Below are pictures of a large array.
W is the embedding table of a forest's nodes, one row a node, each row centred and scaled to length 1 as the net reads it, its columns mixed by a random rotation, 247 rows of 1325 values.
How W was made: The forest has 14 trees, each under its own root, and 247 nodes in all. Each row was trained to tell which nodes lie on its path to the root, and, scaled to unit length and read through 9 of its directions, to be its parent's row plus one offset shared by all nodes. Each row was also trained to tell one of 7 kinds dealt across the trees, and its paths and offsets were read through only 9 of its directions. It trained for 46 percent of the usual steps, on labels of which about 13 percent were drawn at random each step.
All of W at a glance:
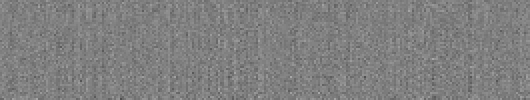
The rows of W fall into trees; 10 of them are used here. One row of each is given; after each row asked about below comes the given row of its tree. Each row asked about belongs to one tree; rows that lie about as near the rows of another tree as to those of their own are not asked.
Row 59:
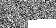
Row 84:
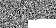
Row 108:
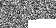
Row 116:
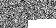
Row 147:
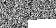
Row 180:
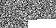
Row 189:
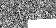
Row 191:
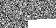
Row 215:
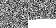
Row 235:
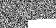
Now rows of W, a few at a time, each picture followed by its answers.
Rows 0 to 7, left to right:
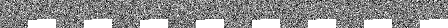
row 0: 147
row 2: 108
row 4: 215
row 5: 108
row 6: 215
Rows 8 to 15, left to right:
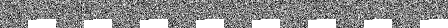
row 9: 59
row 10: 147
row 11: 59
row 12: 147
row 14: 235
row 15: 59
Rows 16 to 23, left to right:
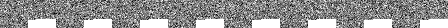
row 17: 116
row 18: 147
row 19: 116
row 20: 84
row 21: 191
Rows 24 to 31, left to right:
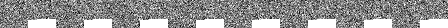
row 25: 191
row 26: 191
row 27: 147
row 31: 189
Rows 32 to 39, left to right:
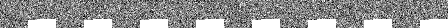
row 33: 116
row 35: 235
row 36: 191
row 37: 147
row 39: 84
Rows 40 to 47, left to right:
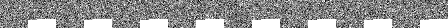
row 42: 189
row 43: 116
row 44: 191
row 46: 116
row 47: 215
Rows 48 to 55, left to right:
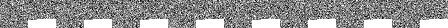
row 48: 189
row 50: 235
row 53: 116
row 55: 116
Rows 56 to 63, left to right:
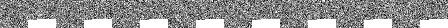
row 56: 191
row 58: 147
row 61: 180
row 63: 59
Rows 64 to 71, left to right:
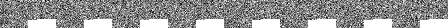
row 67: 215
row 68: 59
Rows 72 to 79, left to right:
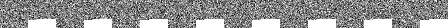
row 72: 84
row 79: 59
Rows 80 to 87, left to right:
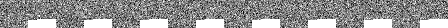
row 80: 59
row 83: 235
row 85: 84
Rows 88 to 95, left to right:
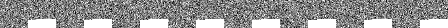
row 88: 215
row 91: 180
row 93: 59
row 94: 215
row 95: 84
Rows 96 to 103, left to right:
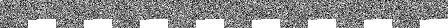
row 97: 215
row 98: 108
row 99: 116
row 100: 215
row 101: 116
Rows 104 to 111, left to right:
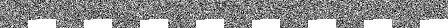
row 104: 215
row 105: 84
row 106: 191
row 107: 191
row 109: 116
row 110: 59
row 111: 116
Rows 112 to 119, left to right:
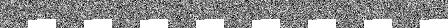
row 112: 235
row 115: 191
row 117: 215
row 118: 191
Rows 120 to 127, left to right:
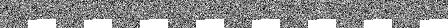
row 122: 235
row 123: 191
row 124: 235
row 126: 84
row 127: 116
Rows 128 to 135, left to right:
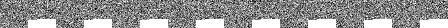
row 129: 235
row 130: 84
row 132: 235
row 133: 59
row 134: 59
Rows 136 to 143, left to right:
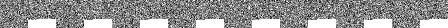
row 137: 191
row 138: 108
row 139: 180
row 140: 84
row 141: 116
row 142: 189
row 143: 84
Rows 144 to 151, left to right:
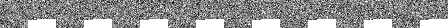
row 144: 59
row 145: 116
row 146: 116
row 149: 147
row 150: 180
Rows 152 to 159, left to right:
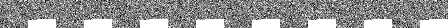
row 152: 59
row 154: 191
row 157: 191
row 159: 59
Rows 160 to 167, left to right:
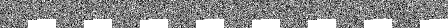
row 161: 147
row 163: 108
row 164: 215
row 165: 147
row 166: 108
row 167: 191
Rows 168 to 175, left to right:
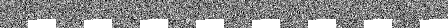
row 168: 147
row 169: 84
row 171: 59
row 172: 84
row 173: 84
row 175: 191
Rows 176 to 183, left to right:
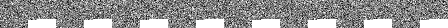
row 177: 215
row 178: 235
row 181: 180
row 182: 191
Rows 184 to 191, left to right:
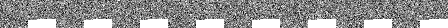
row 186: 215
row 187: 191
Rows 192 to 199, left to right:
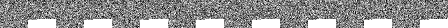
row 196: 215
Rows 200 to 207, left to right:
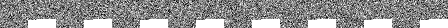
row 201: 116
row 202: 235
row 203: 116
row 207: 147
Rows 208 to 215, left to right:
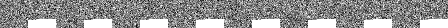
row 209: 108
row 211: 84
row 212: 191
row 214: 84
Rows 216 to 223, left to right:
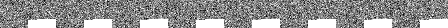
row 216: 215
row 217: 116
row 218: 108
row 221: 189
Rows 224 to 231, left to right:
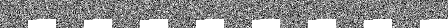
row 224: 108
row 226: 147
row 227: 235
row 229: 189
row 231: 84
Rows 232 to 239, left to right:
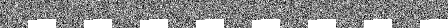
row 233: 180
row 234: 147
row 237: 180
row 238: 116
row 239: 84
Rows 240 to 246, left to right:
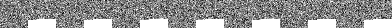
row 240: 108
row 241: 84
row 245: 59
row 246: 84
